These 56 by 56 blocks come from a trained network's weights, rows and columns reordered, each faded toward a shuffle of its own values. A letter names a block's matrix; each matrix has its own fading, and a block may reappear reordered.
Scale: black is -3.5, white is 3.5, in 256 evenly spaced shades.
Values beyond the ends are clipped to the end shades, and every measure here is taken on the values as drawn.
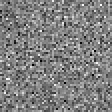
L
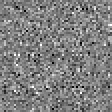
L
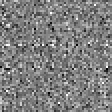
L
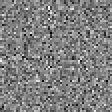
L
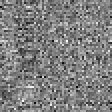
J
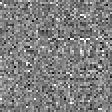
L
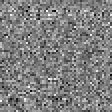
J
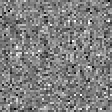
L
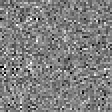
L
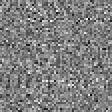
J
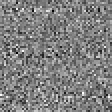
J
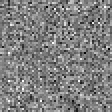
L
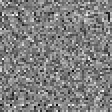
J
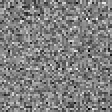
J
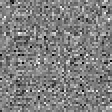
L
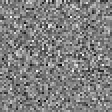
J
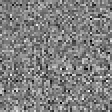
J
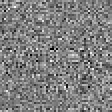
J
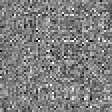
L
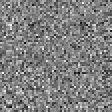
J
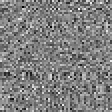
J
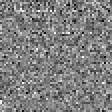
J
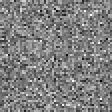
J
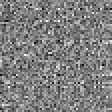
J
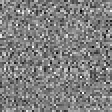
J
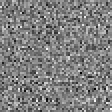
J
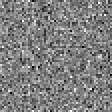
L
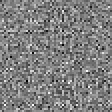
J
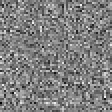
J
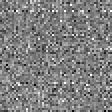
L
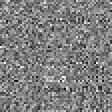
J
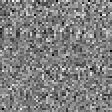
J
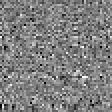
L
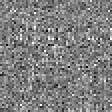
L
